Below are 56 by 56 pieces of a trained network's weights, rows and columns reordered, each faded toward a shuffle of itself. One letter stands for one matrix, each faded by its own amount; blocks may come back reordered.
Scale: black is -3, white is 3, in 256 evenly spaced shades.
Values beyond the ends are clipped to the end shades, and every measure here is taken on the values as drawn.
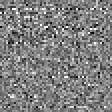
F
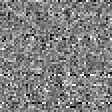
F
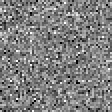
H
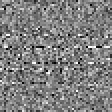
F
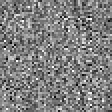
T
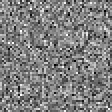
T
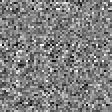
F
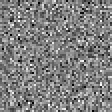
T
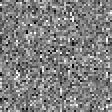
H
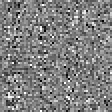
H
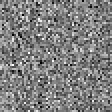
T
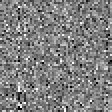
H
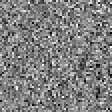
T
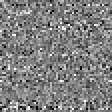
F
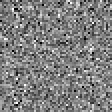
H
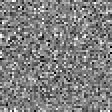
H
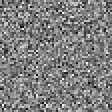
T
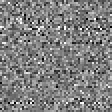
F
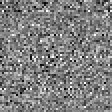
F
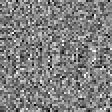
T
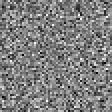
T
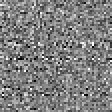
F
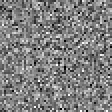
T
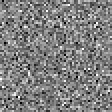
T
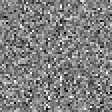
H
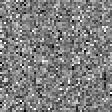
H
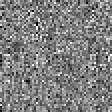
T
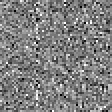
H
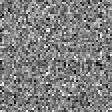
H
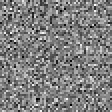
T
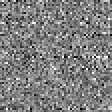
F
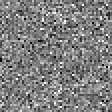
H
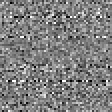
F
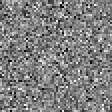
H
